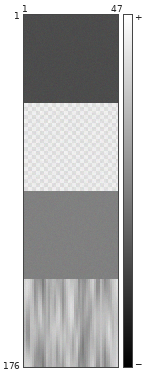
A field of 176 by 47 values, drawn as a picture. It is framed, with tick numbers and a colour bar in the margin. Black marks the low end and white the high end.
The table splits into 4 rows of 1 panel. Panel 1,1: low, flat. Panel 2,1: very high, checkered, faint in contrast. Panel 3,1: middling, flat. Panel 4,1: high, streaked downward.
